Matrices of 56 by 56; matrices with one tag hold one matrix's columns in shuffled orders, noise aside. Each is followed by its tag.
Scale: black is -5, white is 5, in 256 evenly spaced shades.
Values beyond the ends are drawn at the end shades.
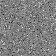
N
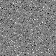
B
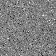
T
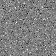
B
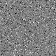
B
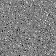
T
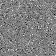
N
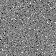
B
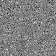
B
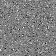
N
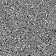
T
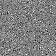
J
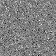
T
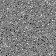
T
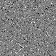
B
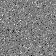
T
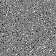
J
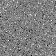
T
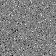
T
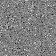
N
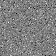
B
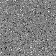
J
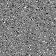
B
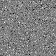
B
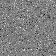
N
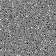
N
